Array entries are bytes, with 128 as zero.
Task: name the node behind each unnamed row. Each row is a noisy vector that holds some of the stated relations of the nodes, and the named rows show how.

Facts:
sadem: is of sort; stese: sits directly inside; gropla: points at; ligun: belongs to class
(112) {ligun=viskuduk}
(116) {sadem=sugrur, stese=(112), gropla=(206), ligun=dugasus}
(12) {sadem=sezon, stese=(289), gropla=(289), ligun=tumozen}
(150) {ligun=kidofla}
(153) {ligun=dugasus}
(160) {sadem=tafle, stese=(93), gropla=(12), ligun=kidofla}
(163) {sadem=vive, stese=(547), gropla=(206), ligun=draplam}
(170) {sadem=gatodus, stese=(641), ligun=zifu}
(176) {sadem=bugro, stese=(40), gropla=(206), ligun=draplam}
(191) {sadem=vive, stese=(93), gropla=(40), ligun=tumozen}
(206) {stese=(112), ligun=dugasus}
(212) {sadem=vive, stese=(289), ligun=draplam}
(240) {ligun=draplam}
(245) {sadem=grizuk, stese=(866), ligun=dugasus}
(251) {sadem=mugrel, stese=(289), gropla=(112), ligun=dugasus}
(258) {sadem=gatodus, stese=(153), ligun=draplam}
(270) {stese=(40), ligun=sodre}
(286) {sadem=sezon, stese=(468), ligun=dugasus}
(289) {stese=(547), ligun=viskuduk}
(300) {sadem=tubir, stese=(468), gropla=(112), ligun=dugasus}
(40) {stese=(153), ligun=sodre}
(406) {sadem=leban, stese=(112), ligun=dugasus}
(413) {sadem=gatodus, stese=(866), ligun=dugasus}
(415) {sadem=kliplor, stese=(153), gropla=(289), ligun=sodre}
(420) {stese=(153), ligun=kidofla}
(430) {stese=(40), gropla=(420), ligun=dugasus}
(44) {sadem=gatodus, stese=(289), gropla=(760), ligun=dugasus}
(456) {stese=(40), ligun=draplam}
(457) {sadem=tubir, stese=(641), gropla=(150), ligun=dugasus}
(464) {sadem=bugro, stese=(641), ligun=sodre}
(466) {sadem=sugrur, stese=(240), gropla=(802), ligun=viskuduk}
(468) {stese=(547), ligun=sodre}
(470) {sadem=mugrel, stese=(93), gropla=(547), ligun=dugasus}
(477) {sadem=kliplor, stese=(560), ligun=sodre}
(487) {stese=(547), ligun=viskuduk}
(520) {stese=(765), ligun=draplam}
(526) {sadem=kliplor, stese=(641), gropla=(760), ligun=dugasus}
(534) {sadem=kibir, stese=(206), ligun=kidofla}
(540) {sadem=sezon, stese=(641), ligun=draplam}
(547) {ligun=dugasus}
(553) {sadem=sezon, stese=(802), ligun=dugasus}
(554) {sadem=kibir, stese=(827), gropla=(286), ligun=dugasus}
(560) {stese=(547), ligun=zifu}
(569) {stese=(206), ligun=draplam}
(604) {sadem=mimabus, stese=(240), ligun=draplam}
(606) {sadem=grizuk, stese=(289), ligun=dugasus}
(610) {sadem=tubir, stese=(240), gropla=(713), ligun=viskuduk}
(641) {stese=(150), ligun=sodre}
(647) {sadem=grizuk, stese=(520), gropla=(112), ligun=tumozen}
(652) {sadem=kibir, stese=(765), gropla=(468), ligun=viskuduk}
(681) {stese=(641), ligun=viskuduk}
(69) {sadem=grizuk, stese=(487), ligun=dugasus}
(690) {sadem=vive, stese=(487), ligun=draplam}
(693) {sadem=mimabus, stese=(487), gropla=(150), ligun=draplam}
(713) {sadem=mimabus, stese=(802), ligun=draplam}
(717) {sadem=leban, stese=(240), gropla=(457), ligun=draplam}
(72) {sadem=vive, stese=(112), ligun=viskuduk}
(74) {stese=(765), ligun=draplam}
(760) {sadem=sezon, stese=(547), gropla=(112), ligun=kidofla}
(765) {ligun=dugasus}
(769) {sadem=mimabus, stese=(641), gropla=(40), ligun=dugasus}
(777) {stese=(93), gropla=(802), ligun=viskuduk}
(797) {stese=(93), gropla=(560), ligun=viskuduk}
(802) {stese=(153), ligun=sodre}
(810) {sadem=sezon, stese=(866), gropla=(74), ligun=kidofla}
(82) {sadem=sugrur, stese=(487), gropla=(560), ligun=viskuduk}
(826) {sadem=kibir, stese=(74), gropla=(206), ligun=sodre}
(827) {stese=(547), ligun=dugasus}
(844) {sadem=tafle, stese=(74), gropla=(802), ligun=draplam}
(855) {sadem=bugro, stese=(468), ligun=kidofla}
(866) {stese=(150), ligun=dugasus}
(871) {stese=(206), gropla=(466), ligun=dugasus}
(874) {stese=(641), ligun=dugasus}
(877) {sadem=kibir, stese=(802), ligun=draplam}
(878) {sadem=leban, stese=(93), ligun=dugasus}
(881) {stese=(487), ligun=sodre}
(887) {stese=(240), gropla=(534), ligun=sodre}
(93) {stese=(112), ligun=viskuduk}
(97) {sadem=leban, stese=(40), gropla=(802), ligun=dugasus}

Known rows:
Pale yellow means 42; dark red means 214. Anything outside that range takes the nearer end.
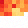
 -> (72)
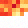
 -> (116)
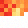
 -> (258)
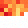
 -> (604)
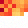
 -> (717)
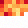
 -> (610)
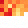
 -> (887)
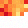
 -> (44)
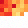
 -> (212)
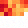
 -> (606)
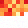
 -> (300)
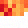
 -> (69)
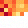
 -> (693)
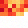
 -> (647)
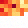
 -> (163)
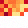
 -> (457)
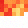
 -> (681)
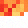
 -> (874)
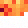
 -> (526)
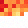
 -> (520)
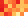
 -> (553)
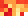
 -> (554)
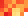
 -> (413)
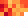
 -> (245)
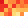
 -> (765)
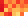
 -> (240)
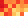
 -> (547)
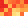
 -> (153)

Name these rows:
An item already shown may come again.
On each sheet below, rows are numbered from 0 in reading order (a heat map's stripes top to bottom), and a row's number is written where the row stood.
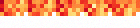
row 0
(810)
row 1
(540)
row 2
(150)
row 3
(415)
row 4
(456)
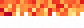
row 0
(844)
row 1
(176)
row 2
(153)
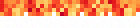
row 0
(681)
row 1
(647)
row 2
(769)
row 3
(300)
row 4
(170)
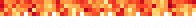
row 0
(866)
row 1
(693)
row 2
(652)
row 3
(760)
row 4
(464)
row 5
(690)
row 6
(289)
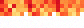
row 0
(470)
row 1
(866)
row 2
(487)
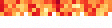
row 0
(286)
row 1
(877)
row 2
(12)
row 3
(874)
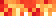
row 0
(652)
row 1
(160)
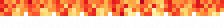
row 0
(569)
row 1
(72)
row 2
(270)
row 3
(420)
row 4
(82)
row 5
(191)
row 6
(681)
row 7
(112)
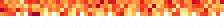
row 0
(760)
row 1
(466)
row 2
(826)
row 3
(206)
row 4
(881)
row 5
(251)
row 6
(40)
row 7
(300)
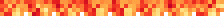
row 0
(871)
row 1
(855)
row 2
(866)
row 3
(170)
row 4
(170)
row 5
(456)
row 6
(93)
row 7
(116)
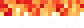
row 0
(534)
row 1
(641)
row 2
(477)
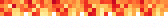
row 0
(97)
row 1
(40)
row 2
(430)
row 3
(554)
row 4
(468)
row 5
(887)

